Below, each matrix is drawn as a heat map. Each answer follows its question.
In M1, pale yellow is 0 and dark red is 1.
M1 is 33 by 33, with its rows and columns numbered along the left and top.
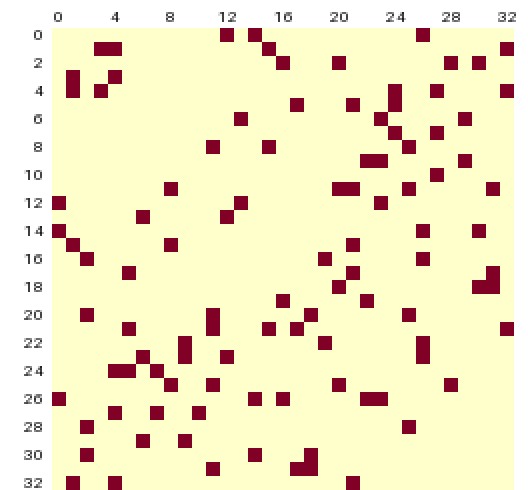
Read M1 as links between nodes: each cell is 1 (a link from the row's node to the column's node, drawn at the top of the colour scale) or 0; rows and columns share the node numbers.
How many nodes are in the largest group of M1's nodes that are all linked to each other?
3
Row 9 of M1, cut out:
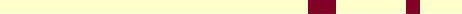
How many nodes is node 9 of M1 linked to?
3
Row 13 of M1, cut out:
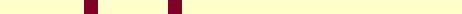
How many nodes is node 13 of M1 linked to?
2
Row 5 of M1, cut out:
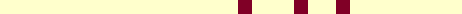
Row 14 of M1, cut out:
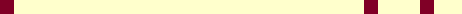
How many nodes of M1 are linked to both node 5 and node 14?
0
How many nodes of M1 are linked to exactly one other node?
1
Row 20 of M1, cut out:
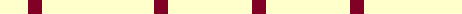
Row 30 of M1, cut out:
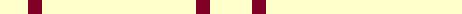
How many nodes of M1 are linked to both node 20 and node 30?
2
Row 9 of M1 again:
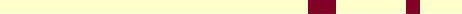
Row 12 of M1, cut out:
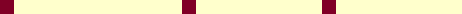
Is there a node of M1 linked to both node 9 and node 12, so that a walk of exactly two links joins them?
yes
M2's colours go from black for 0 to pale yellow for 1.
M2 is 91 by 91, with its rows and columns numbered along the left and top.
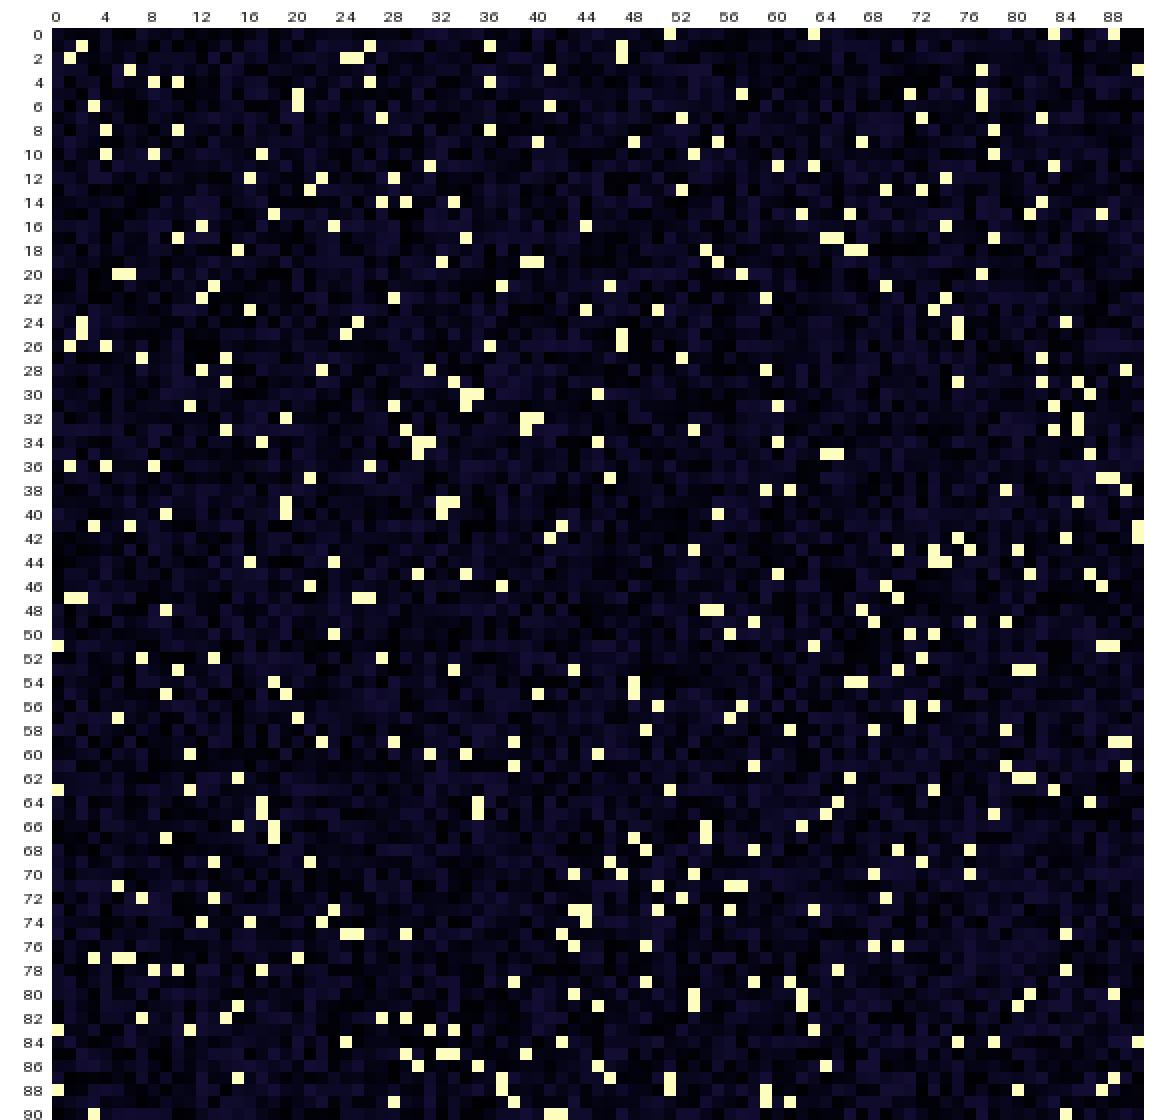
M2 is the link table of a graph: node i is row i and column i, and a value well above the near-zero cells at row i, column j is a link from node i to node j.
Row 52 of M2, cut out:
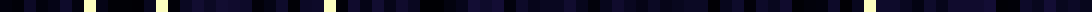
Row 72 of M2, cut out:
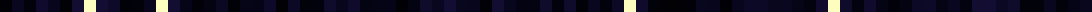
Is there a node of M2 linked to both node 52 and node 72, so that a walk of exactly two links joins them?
yes
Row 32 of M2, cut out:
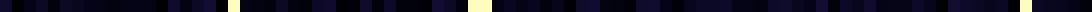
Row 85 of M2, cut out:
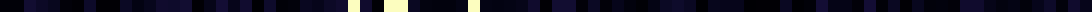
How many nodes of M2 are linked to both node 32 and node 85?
1
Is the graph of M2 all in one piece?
yes
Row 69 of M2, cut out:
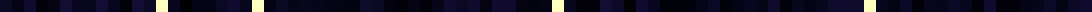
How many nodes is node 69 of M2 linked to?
4
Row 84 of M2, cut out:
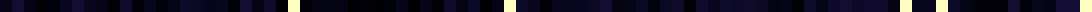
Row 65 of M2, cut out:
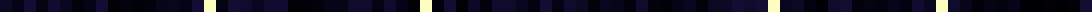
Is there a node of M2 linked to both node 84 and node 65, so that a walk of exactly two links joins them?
yes
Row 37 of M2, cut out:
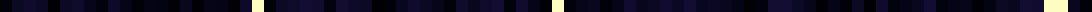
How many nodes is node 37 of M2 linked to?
4
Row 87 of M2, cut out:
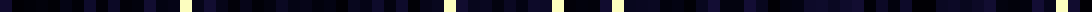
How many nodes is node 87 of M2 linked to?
5
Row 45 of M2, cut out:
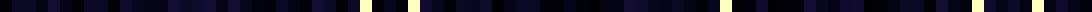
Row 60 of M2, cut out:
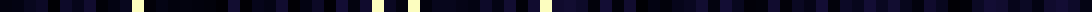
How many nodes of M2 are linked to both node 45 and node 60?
1
